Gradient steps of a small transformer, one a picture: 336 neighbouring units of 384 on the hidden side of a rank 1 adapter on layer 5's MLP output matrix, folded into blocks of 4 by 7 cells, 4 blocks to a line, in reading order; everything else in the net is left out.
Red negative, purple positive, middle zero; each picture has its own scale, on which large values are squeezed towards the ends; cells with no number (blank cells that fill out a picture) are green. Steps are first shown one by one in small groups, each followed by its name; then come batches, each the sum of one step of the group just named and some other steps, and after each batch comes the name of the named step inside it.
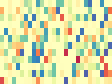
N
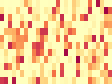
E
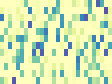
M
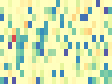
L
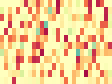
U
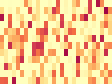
E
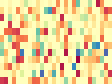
E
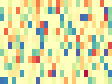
U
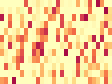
U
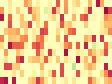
E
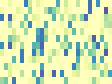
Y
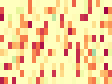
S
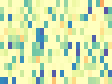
Y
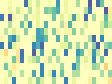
Y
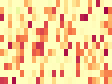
S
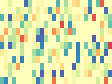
Y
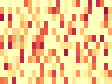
S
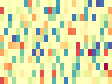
S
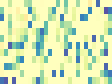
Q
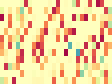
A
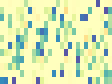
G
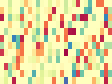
A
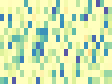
G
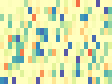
G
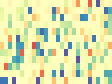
G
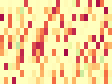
A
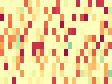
A
